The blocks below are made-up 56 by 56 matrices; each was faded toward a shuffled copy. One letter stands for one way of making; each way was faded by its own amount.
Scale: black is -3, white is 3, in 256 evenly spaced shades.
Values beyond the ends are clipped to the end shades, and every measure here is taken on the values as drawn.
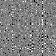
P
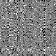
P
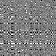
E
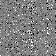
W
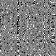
P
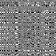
E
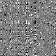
P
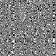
P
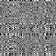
E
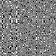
P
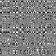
E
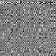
E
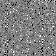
W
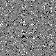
W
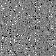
W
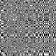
E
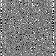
P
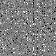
W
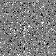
W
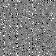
W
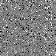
W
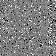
W
